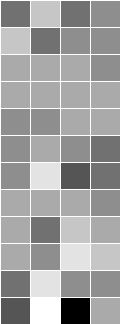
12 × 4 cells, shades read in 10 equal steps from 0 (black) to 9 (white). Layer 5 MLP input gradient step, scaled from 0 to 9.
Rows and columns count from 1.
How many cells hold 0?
1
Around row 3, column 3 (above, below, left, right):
5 6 6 5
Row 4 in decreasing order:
6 6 6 6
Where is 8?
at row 7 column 2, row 10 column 3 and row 11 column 2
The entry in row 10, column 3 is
8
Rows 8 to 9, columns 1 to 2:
6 6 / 6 4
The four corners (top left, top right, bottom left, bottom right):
4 5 3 6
